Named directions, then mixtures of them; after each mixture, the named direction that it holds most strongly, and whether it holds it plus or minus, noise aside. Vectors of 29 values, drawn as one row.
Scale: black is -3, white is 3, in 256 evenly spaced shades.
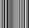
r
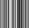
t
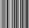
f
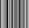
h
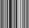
t, minus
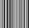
r, plus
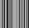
r, plus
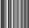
h, minus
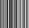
t, minus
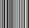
r, plus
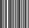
f, minus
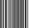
r, minus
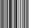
t, minus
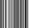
r, minus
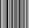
h, plus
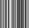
t, plus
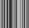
t, minus
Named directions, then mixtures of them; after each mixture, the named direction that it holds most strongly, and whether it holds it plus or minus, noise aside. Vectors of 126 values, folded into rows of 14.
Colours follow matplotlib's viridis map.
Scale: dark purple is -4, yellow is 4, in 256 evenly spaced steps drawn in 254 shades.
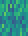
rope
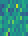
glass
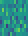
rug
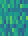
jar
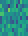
jar, minus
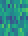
jar, minus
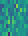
glass, plus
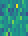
glass, plus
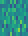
rug, plus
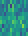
rope, minus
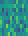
rug, minus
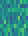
jar, minus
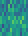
rope, minus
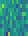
glass, minus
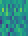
rug, plus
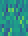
rope, minus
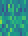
rope, minus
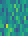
rug, minus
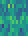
rope, minus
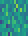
rug, plus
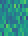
jar, minus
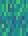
rope, plus
